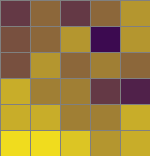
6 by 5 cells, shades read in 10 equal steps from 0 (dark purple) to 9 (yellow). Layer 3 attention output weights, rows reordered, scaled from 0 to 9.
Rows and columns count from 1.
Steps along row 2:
up up down up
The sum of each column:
31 35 30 22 31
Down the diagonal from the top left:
2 4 4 2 7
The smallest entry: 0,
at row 2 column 4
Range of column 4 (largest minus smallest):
6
